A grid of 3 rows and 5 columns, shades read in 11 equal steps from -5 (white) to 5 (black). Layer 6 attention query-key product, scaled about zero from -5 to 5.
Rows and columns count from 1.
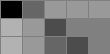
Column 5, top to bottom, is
-1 0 0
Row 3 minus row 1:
-7 -2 2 3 1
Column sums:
1 -1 2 1 -1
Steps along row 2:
up up down same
